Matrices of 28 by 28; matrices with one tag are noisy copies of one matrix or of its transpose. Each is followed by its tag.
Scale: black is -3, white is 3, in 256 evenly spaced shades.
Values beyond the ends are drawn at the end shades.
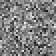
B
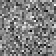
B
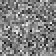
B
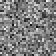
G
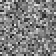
G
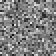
G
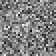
B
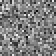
G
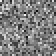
G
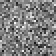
B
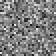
G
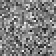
B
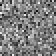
G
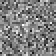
B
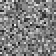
G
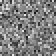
G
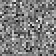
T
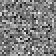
T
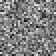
G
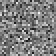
T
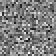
T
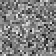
B
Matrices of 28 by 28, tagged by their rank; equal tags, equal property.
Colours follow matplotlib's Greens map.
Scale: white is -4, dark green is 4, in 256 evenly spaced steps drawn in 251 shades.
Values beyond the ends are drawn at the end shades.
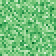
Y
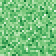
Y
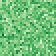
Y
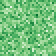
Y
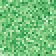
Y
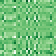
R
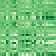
R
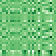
R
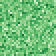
Y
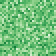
Y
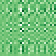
R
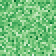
Y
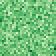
Y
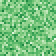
Y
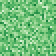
Y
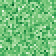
Y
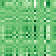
R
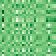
R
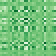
R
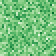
Y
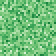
Y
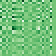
R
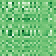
R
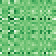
R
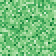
Y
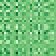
R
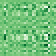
R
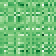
R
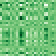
R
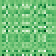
R
